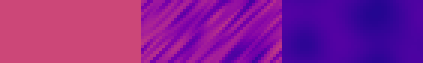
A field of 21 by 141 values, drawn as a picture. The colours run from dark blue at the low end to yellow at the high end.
The table splits into one row of 3 panels. Panel 1,1: middling, flat. Panel 1,2: low, slanting up to the right. Panel 1,3: very low, smooth, faint in contrast.
